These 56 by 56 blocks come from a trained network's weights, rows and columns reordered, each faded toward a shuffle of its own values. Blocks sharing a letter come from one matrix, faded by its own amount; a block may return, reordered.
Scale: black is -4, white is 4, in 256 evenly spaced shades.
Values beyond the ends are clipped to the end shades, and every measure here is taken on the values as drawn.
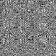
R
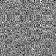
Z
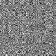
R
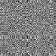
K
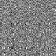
Z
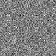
Z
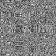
R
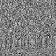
R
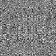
R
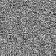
Z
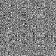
R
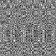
K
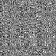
R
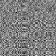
K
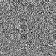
R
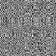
K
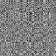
K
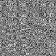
R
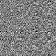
Z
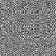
K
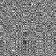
K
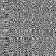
K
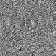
Z
